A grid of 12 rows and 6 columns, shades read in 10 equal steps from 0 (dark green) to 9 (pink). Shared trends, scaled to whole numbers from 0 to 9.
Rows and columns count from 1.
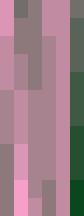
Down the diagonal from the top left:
8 5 5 6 7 2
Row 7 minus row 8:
0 0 0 0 0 1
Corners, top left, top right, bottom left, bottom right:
8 4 5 0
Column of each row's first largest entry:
1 1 1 1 1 2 2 2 2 2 2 2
